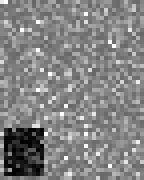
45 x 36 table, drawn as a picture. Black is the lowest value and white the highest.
On average the colour sits 50% of the way up the scale. The bottom left is the ninth with the lowest average. In the bottom left lies a patch that is lower than the rest. No regular stripes run through it. Neither half mirrors the other.
